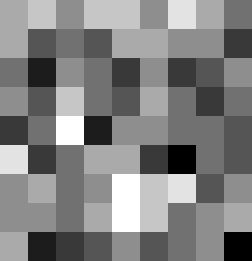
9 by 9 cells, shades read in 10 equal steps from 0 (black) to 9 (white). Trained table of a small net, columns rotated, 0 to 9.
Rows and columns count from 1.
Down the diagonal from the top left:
6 3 5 4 5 2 8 5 0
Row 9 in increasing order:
0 1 2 3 3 4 5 5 6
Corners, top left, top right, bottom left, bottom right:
6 4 6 0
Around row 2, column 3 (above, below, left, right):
5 5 3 3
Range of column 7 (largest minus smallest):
8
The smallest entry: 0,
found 2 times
